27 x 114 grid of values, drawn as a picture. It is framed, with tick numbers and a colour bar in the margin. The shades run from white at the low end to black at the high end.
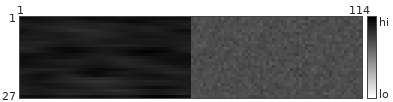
It is made of 1 by 2 panels. Panel 1,1: very high, streaked across, faint in contrast. Panel 1,2: high, fine-grained, faint in contrast.
